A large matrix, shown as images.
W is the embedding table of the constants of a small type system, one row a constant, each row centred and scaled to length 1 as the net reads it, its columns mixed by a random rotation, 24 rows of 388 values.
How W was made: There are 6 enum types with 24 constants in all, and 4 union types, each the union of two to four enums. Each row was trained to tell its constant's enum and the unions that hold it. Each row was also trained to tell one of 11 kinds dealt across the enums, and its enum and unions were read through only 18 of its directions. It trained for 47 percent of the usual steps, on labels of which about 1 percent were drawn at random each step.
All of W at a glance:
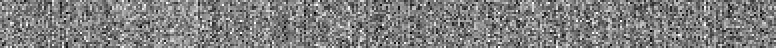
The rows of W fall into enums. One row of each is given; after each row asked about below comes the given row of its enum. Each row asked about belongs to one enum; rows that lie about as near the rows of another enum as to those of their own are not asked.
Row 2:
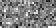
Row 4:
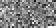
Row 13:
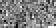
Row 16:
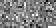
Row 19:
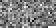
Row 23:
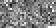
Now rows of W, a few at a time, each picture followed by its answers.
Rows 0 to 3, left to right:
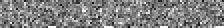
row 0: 19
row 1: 2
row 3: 4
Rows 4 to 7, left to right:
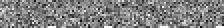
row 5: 2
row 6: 23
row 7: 23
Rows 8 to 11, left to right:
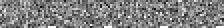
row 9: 2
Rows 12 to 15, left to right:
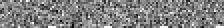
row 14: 4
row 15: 19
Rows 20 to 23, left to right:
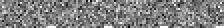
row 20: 19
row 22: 2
